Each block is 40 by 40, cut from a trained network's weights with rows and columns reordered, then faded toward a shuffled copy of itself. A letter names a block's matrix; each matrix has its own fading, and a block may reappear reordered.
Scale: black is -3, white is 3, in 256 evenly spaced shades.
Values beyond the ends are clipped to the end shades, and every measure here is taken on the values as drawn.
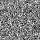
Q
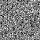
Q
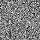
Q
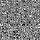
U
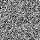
Q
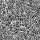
Q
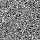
U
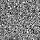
Q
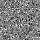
U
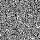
Q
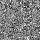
Q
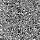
U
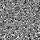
U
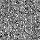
U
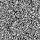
Q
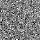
U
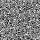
Q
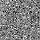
U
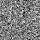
Q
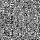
U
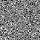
U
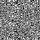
U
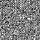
U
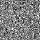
U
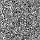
U
